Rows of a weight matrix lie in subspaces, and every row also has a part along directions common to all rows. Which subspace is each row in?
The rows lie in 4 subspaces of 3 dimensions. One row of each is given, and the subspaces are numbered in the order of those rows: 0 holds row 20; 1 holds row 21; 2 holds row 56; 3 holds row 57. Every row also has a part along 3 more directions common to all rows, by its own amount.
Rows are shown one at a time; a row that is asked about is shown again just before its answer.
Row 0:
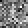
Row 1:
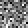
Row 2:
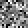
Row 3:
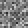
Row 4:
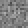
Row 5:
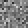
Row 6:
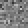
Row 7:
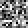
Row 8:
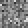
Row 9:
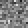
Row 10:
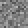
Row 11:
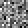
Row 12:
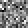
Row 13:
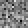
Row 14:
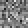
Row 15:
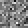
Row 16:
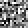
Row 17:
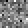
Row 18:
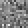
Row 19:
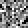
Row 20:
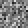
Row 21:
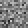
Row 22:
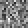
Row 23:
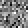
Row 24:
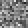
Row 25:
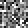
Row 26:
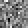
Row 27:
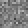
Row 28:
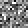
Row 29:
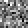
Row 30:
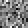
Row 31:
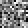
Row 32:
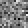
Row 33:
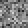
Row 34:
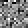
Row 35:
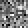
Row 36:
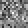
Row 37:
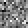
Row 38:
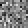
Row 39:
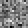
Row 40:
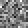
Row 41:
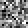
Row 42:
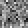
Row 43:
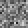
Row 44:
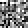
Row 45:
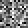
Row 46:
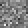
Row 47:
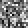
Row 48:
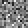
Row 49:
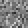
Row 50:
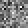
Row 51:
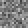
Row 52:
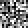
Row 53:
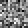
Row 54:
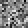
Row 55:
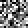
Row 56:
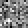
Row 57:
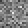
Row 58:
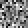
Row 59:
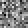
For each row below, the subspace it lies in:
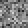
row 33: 3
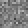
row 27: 2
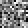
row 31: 2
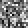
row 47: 0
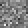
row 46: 2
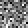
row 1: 1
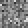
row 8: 2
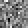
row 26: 0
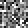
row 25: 3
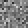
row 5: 2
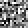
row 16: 1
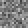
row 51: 0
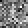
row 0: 3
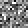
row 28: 3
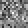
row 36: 3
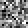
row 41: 2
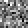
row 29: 0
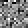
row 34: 0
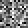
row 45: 3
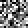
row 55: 3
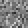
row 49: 0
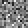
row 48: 0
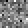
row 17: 0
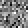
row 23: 0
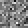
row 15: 3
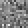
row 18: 1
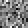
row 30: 0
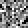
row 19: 3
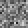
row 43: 2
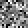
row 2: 1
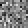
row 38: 2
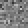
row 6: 1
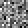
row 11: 1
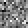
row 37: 2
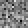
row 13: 0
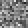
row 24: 2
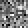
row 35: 1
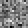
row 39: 2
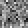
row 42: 2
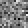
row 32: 2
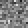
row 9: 1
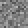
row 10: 3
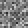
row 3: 3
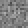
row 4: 1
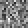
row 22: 0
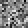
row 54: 0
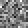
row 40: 1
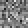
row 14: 0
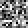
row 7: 2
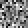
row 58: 1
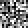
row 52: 1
